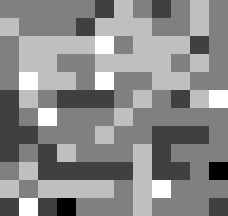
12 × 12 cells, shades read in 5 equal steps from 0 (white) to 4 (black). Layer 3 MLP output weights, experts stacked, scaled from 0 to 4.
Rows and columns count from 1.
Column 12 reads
2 2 2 2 2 0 2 2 2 4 2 3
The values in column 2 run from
0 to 3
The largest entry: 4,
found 2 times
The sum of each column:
27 17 21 24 25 19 21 16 23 25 22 25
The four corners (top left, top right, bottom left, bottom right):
2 2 3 3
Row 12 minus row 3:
1 -1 2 3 1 2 0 0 1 1 -1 1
